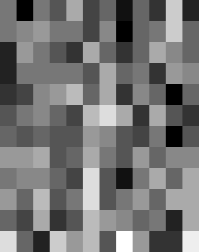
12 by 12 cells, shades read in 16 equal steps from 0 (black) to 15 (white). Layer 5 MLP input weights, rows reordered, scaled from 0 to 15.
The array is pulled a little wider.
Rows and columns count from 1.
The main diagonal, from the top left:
7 8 7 7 11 11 8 5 7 6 2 14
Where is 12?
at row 1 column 11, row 2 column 11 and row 12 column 4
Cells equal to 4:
7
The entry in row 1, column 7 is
6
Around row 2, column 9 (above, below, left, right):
6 6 0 7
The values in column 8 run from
0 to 15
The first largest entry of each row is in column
11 11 6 7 5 7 6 3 6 6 6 8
